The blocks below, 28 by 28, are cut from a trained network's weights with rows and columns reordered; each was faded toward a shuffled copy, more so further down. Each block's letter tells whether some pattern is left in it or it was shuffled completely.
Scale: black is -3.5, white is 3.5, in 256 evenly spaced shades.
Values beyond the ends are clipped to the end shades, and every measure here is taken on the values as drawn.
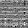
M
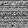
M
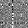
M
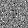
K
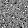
K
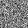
K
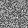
K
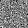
K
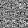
M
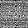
M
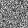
K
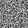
K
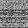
M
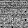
M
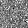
K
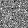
K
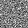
K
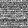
M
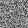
K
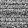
M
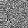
M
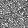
K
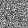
K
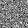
K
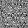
M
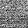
M
